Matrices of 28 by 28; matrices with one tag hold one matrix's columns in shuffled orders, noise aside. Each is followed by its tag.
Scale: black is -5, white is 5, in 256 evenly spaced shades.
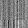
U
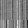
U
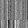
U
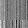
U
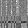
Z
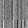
U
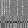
Z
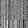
U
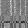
Z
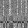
Z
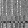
Z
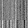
U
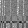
Z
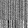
U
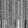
U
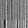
U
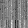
U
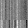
U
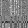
Z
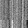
U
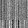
U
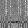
Z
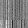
U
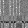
Z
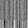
U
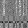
Z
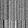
U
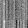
U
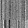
U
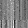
U
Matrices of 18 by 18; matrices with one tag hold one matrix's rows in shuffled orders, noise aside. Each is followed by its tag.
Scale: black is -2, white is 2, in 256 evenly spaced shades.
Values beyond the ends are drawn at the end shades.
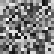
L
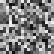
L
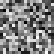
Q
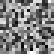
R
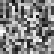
R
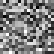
Q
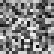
R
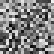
L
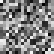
L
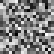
L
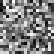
Q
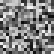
Q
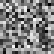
R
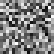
L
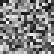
Q
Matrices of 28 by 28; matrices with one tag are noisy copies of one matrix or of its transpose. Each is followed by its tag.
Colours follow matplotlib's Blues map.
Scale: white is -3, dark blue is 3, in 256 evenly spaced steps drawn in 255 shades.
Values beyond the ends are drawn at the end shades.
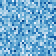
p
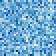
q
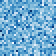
q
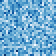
q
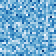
q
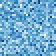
q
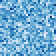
q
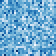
q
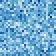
q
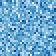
p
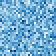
p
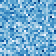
q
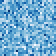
q
